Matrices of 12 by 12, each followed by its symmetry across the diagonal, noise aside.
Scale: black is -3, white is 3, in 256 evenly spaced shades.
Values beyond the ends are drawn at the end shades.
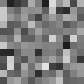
antisymmetric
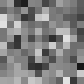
antisymmetric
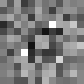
symmetric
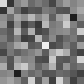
symmetric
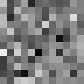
neither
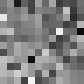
antisymmetric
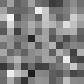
neither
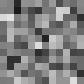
antisymmetric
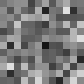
symmetric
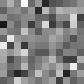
antisymmetric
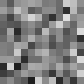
antisymmetric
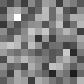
symmetric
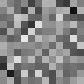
symmetric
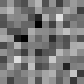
symmetric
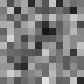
neither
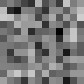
neither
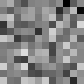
neither
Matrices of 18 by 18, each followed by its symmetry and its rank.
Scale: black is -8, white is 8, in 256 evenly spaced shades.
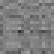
neither, rank three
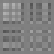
symmetric, rank one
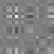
symmetric, rank two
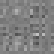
neither, rank three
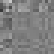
antisymmetric, rank two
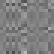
neither, rank two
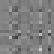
neither, rank two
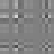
symmetric, rank one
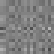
neither, rank two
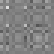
symmetric, rank two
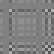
symmetric, rank one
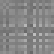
symmetric, rank two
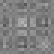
symmetric, rank two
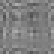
antisymmetric, rank two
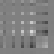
symmetric, rank one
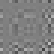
antisymmetric, rank two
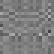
neither, rank three
